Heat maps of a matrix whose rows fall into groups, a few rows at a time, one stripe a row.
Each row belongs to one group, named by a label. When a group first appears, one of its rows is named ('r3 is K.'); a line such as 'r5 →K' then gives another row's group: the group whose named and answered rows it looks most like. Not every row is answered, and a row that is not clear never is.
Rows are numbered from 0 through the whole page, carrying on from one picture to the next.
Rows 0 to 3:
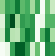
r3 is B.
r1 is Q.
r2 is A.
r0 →B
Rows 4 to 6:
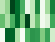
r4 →B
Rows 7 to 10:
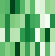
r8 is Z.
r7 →Q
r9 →A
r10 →B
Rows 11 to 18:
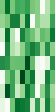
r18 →B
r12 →B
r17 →A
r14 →A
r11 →Z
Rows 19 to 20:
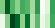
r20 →B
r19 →Z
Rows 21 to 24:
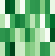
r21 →A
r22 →B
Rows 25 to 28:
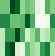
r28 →A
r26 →Z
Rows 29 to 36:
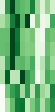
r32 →Q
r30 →B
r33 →Q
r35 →B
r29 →Q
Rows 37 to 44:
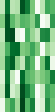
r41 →A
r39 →A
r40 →Q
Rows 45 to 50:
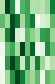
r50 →B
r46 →Q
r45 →Z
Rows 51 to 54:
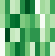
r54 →B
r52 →Q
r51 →Z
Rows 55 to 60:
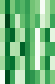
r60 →A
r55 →Z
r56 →Z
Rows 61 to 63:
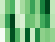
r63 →B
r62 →A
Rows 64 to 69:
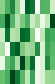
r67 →B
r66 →Z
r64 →A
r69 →Q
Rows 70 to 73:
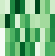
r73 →Q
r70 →B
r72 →B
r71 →Z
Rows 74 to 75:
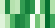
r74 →A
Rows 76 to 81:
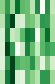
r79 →A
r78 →A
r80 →Q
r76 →B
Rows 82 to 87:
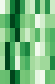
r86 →Z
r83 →Q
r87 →Q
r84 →B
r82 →B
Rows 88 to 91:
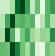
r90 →Z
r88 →B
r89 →Q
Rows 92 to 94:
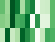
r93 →B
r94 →Z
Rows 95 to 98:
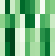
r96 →A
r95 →Z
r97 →A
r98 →A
